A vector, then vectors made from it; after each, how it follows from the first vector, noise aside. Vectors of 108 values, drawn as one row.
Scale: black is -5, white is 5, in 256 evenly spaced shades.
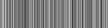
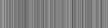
shrunk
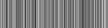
reversed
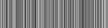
reversed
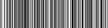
scaled up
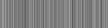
shrunk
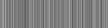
shrunk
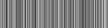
reversed
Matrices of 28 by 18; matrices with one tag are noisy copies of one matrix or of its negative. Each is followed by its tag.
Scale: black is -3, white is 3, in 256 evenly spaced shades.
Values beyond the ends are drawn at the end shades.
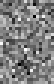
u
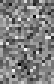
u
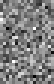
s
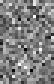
u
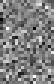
s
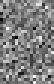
s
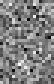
u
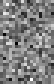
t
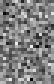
t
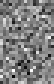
u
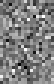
u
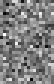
t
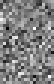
s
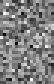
t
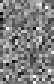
s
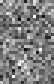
u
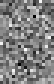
u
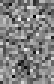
u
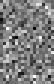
s
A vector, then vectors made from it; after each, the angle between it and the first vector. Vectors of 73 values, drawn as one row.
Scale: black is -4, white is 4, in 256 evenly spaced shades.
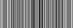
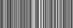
nearly opposite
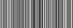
nearly parallel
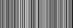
orthogonal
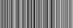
orthogonal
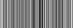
nearly parallel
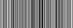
nearly parallel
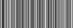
partly aligned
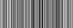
nearly parallel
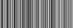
partly opposed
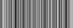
orthogonal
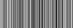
nearly parallel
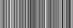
partly aligned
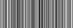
nearly parallel
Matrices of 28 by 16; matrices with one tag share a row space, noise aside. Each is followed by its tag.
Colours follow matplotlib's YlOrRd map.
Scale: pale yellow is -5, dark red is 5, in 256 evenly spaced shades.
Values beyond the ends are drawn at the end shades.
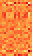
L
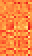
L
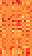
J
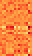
L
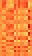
L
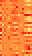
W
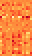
J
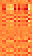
L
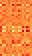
J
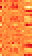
W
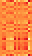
L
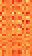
J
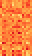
J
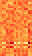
L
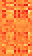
L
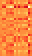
L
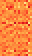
L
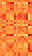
L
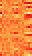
W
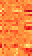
W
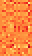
L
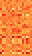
J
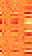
W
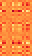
J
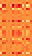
J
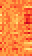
W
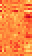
W
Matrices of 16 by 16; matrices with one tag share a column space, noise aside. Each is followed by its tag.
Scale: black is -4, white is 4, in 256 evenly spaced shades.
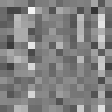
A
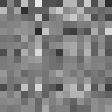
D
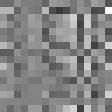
A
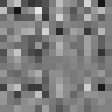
D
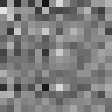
D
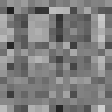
A
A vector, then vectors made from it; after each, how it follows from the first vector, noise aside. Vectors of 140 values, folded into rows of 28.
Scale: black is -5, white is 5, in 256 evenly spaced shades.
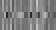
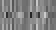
copied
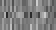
copied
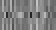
copied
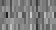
sign-scrambled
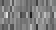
sign-scrambled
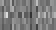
sign-scrambled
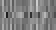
copied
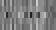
copied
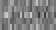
sign-scrambled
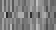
copied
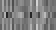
copied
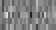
sign-scrambled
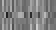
copied
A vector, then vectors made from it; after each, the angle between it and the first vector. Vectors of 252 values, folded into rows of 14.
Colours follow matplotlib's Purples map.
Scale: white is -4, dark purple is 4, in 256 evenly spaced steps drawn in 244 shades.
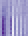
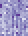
partly opposed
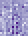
partly opposed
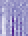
nearly opposite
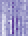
nearly opposite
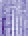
nearly parallel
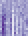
nearly parallel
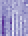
nearly parallel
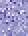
orthogonal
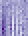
nearly parallel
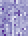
partly aligned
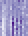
nearly opposite
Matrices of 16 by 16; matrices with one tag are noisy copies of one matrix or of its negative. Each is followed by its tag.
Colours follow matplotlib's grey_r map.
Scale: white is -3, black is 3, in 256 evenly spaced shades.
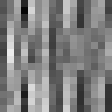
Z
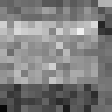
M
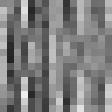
Z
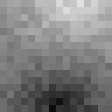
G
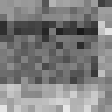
M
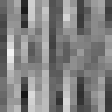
Z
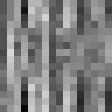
Z
